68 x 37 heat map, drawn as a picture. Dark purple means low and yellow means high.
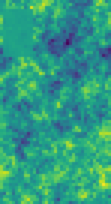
Odd patch: calmer, in the top left. Grain: blotchy. Calmest part: top left. Mirror symmetry: none.
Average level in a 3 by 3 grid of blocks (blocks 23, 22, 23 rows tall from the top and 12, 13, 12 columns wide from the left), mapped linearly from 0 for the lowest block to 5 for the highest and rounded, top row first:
300 / 212 / 345
